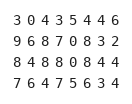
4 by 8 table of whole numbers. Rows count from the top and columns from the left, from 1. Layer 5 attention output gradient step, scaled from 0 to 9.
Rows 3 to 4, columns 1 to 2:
8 4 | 7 6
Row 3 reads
8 4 8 8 0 8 4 4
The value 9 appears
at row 2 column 1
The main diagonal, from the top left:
3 6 8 7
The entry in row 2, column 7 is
3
